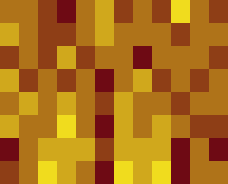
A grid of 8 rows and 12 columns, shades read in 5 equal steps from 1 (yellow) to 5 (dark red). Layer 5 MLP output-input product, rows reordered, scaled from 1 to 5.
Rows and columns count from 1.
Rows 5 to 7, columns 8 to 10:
3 3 4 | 3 2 3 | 2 2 5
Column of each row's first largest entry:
4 3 8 6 6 6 1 6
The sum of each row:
39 37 41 40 35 35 37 33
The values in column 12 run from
3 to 5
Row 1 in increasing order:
1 2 3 3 3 3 3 4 4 4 4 5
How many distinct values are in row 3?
4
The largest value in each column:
5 4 4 5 4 5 4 5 4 5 4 5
